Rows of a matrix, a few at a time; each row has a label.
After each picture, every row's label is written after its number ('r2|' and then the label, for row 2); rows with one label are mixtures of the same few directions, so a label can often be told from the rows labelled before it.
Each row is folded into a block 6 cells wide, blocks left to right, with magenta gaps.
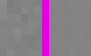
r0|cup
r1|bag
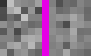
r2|cup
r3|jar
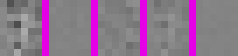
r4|jar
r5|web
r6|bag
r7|jar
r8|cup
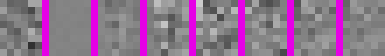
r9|bag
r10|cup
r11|jar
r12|jar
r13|cup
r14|web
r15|cup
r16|cup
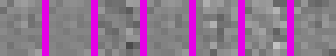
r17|web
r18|web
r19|bag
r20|web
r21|jar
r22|bag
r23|web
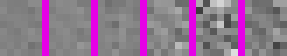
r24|bag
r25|bag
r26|jar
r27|bag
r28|web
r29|bag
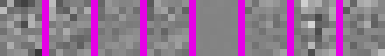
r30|web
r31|cup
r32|cup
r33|cup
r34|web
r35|web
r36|jar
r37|web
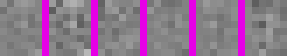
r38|web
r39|web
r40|cup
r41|web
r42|jar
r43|jar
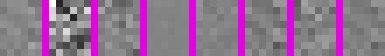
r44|bag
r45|cup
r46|web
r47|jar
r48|cup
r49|bag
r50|cup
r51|bag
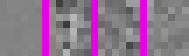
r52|cup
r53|jar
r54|bag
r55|cup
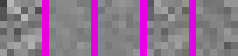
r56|cup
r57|bag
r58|web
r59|cup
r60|bag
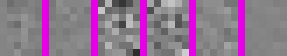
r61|jar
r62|cup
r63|web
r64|web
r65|bag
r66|bag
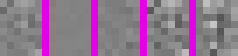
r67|web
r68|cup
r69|bag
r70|web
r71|jar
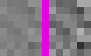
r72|bag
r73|bag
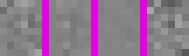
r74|web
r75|jar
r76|bag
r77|web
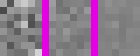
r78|web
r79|cup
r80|jar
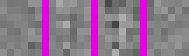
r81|bag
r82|jar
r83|jar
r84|cup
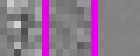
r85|jar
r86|bag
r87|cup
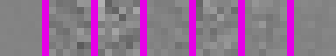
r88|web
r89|bag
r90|cup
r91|bag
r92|cup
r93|jar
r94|jar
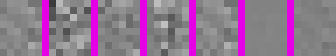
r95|bag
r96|cup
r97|web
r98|jar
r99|bag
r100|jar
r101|bag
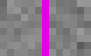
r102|cup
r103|bag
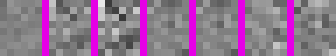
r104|cup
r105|cup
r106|cup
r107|web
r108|web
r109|bag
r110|web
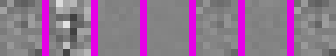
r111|web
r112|jar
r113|cup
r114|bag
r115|web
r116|web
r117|web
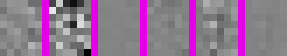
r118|bag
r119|web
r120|bag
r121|web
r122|jar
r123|jar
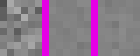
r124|cup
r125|bag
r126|jar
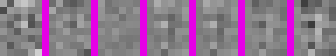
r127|web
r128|web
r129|cup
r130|jar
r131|jar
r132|jar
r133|jar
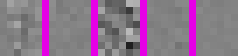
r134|jar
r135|cup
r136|bag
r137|bag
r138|web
